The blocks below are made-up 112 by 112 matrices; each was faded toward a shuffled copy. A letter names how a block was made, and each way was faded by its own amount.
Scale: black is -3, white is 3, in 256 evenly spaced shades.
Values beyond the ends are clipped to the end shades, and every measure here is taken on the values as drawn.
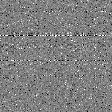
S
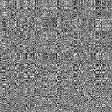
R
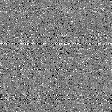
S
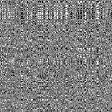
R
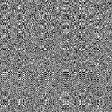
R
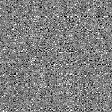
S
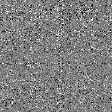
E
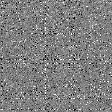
E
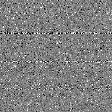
S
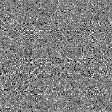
S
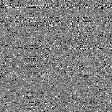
S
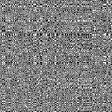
R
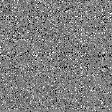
E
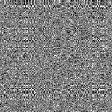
R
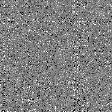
E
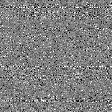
S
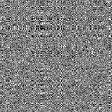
R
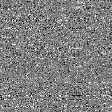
S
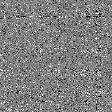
E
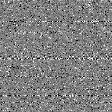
S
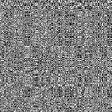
R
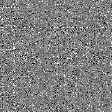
E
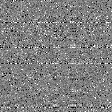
S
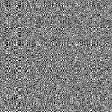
R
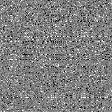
S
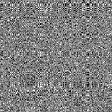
R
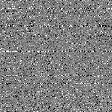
S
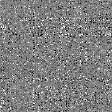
E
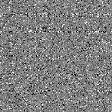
S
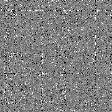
E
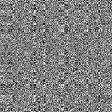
R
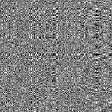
R
